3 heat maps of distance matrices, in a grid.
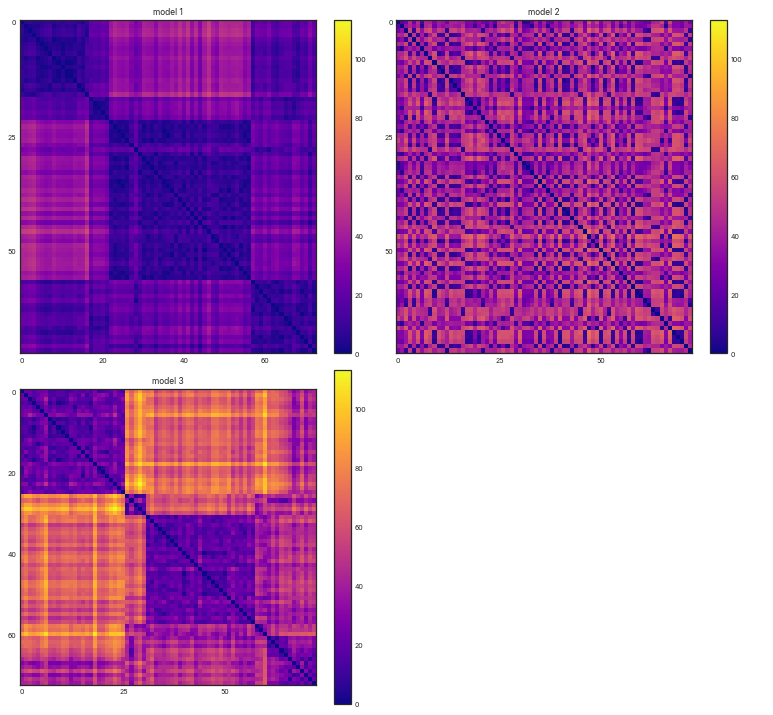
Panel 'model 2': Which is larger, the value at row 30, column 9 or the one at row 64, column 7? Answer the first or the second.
the first
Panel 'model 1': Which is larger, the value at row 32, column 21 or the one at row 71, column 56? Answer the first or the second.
the first
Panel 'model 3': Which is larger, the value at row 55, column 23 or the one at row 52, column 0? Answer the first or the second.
the first
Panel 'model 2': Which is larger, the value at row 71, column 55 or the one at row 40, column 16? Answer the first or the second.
the second
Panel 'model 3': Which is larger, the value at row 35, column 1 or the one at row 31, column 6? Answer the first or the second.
the second
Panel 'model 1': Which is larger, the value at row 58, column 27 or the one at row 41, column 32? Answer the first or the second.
the first
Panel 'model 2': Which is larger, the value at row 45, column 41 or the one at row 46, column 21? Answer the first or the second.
the first
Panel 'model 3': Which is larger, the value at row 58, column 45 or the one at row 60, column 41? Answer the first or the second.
the first
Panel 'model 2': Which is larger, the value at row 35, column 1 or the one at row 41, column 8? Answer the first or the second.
the second
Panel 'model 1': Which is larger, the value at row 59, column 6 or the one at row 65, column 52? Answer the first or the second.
the second
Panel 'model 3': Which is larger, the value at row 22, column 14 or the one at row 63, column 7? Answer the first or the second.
the second
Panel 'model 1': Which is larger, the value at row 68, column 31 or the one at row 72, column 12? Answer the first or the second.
the first
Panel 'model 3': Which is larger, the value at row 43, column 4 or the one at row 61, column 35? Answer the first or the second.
the first
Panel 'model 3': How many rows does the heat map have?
73
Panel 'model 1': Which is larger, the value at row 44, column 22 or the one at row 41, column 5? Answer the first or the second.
the second
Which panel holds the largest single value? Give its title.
model 3
